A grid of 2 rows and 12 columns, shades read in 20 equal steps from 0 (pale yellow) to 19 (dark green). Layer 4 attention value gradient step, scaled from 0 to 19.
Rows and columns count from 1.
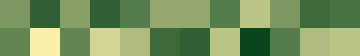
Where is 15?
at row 1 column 11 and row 2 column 6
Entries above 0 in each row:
12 11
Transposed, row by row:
10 12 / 16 0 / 9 12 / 16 3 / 13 6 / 8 15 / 8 16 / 13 5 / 5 19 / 10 13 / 15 6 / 14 5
